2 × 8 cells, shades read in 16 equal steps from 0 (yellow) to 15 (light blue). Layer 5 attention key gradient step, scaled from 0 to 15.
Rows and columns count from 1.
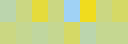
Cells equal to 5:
2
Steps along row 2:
up up down down up down same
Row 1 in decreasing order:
15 10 7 7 7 5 2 0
